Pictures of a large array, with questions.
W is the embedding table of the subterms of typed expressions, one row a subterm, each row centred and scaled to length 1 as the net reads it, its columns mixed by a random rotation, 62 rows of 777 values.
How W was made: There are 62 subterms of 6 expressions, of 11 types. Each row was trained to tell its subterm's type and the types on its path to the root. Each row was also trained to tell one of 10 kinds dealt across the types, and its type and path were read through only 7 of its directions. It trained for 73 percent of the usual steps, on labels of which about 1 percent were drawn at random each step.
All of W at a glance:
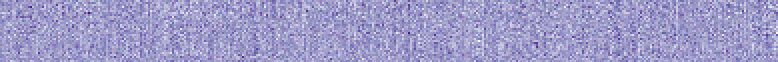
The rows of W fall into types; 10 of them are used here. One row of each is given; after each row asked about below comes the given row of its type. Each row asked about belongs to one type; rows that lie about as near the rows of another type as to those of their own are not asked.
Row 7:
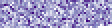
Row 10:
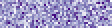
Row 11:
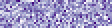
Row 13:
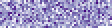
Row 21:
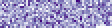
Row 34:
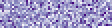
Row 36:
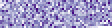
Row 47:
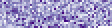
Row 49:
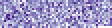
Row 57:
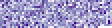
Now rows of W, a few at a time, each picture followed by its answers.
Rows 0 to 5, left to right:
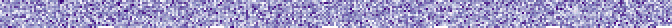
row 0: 11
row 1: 57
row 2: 10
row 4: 13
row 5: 21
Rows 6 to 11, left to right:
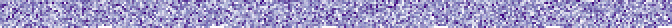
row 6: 49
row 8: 7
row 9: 11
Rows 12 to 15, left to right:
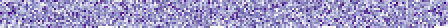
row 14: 13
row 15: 10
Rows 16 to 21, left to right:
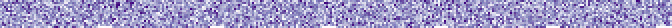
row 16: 11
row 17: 10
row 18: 21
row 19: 57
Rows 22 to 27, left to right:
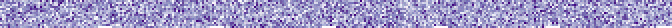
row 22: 11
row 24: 21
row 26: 21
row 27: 7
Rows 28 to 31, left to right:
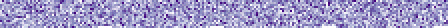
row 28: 11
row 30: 7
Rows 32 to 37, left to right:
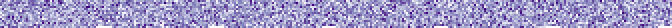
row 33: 21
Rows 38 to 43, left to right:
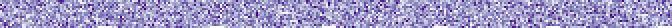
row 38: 11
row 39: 34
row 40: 7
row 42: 34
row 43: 36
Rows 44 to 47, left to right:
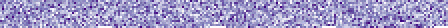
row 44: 13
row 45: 36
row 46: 34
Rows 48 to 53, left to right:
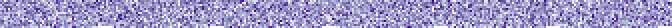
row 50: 13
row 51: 36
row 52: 13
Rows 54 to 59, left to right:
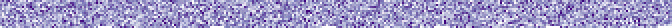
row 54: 34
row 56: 49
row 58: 34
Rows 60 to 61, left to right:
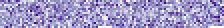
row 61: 21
